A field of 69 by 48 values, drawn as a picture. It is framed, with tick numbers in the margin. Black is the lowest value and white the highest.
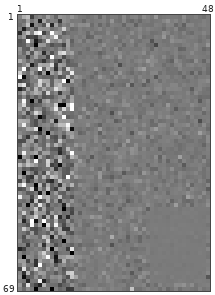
Average level on the scale: 50%. Slope: none. Calmest part: bottom right. Odd patch: calmer, in the bottom right. Histogram: heavy tails on both sides. Seam: vertical, 30% of the way across, the right part calmer.
